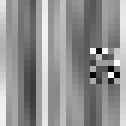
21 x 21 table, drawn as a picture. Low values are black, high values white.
Histogram: bell-shaped. Odd patch: rougher, in the middle right. Grain: streaks running down. Roughest part: middle right.
